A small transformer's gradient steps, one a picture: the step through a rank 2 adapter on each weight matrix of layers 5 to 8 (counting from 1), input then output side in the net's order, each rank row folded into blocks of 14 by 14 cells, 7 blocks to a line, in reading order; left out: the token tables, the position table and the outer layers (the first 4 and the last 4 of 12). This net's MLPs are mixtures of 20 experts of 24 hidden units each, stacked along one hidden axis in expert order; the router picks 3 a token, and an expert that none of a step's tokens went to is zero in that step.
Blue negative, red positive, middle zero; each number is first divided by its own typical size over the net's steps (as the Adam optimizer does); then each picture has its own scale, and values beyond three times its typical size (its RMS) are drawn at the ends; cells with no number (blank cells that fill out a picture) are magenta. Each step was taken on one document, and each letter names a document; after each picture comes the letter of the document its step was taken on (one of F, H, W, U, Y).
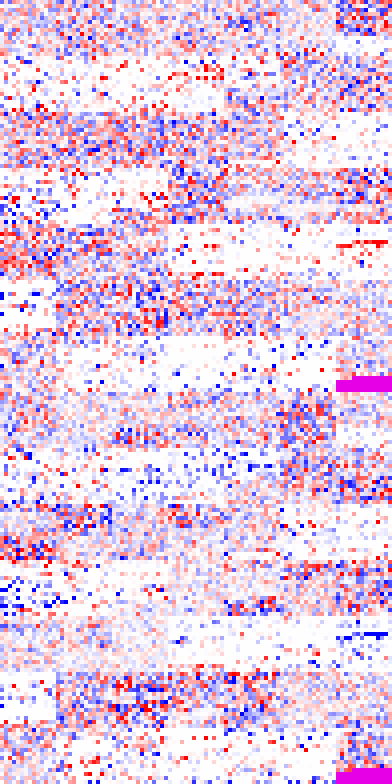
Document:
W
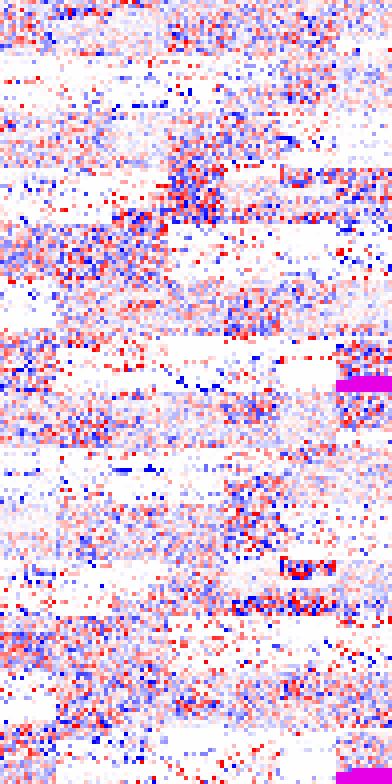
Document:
W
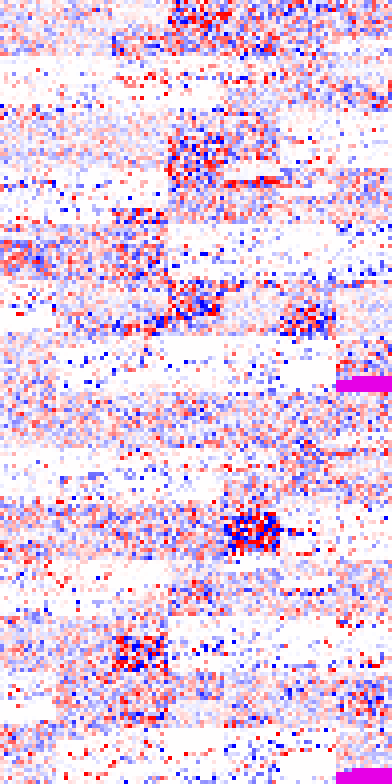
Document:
W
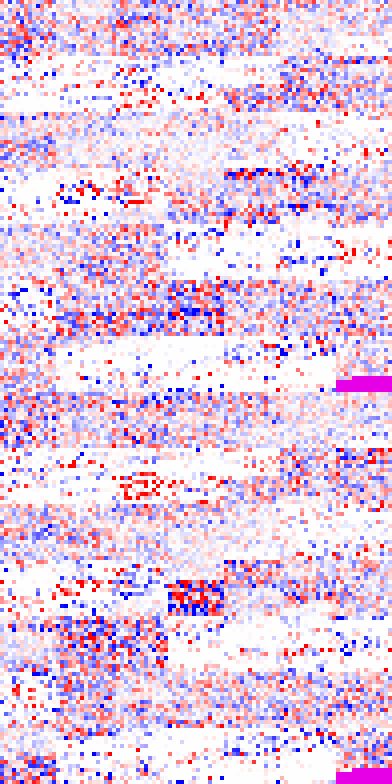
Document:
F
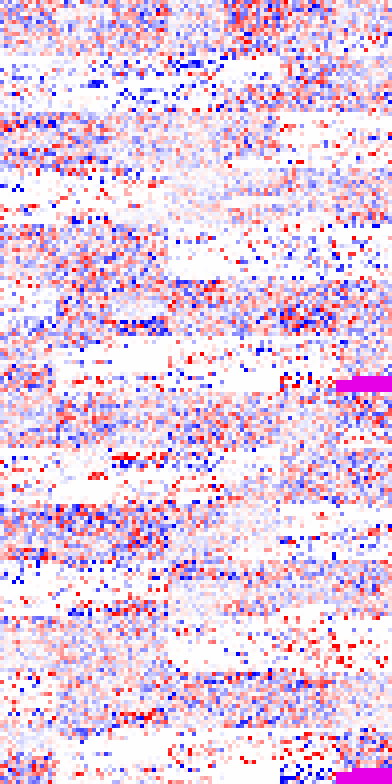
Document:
F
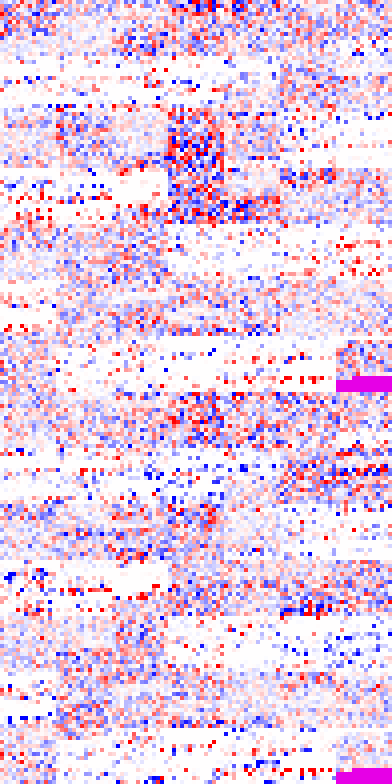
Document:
W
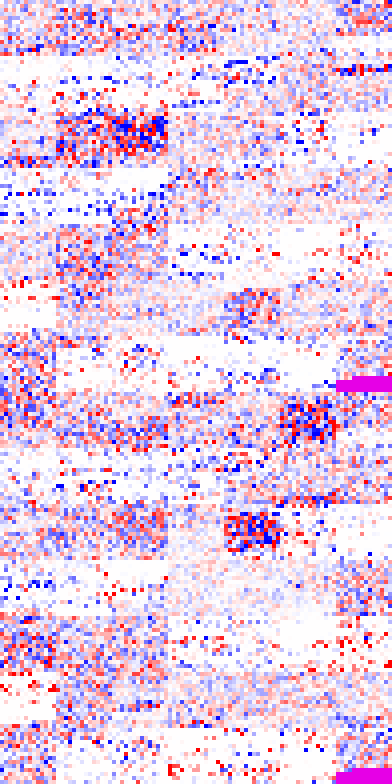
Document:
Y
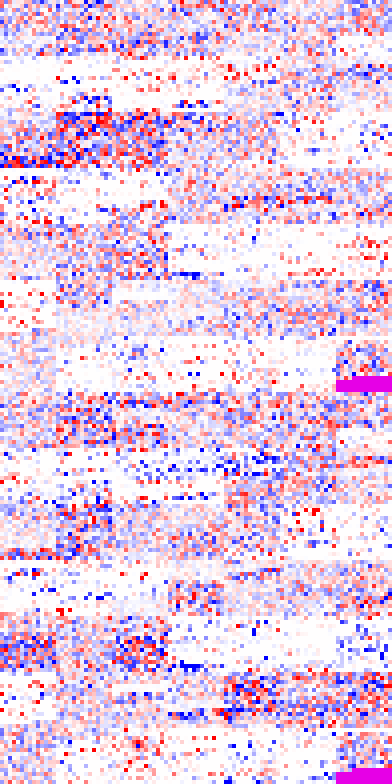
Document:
Y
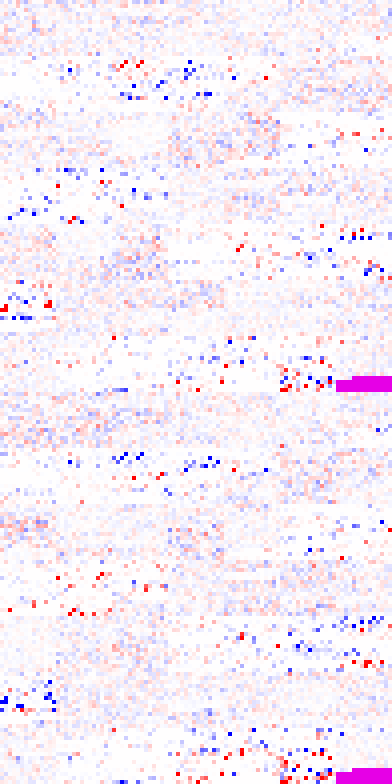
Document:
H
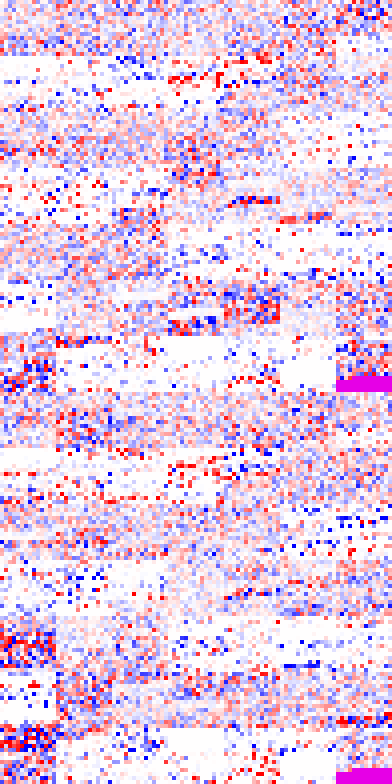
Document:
W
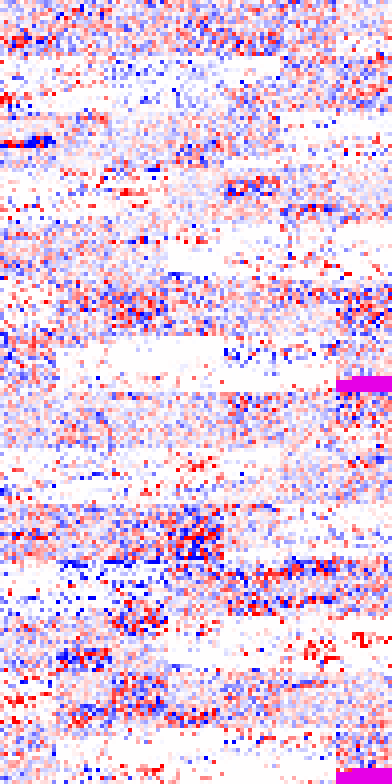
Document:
F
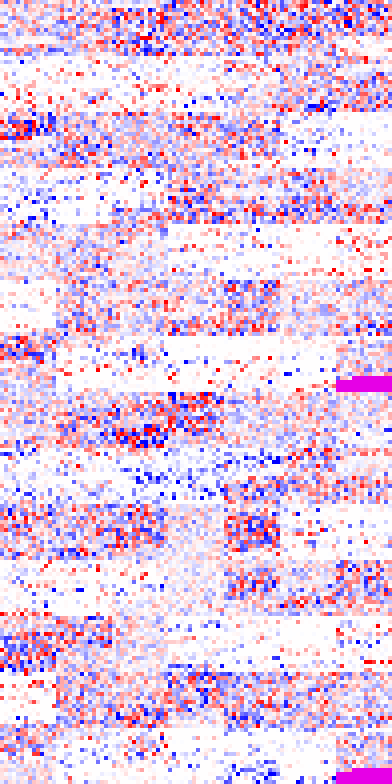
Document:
Y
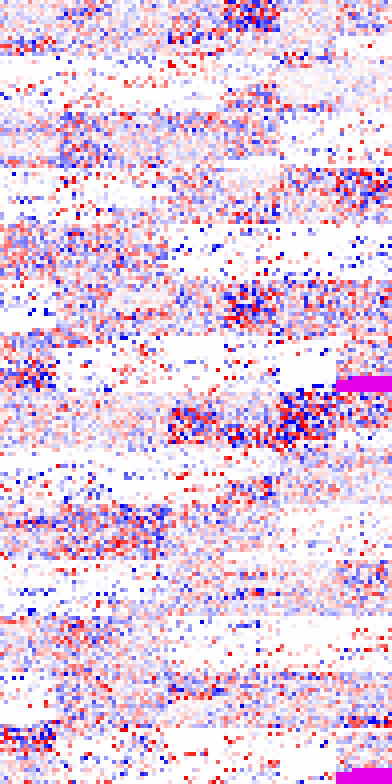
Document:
Y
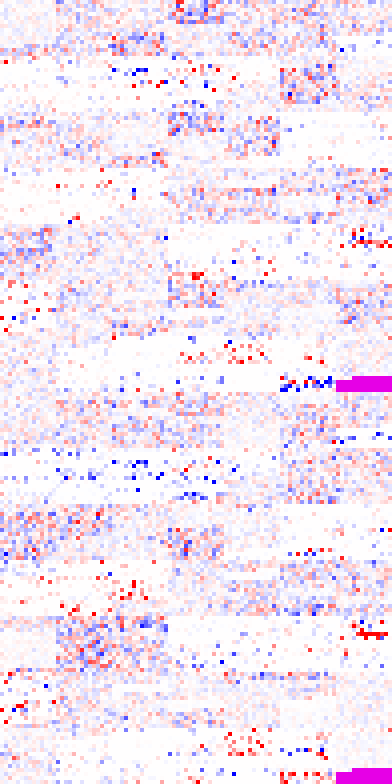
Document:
H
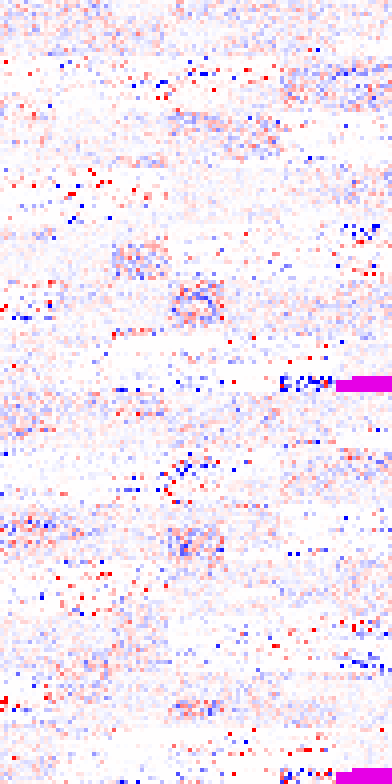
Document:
H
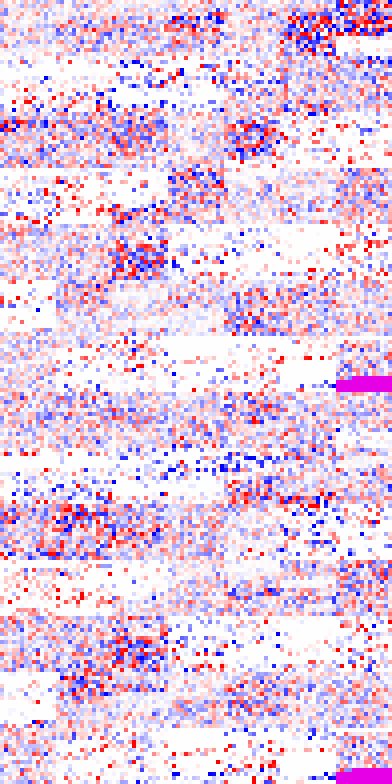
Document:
Y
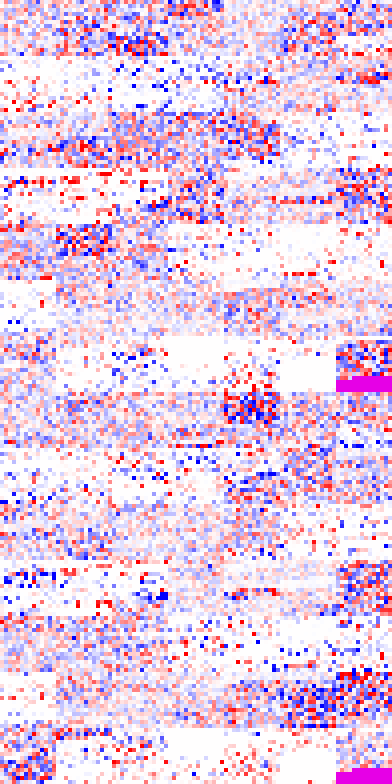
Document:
Y
